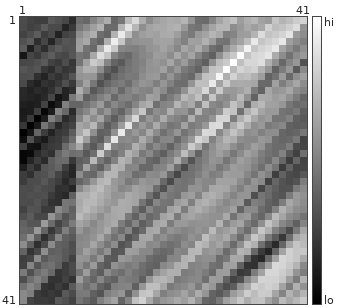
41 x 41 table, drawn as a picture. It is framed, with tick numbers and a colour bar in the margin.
Grain: diagonal, up to the right. Average level on the scale: 50%. Seam: vertical, 20% of the way across, the right part higher. Ninth with the highest average: top right.
